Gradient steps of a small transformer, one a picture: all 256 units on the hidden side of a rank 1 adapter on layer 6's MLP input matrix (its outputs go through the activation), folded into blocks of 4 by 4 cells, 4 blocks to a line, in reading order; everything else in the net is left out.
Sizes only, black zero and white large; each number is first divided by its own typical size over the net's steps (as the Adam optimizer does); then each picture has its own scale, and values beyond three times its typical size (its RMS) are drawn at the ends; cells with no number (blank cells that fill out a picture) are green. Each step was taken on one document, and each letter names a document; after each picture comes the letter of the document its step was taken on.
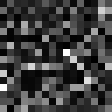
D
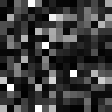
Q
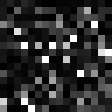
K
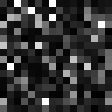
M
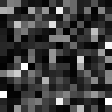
D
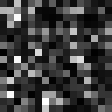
D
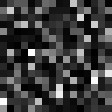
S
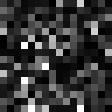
K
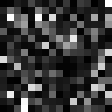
Q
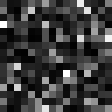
S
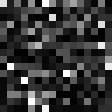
M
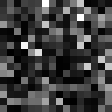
S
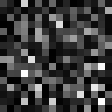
Q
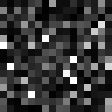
M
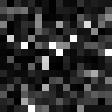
K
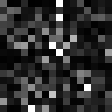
K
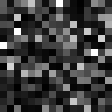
Q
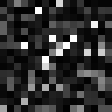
K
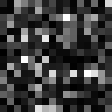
Q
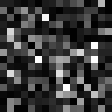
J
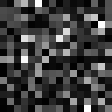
Q
